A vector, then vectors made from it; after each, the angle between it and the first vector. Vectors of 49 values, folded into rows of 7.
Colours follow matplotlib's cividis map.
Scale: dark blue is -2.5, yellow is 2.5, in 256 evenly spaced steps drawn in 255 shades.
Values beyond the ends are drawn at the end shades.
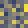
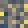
nearly parallel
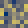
nearly parallel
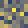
partly aligned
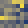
partly opposed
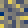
partly opposed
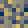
nearly opposite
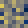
nearly opposite
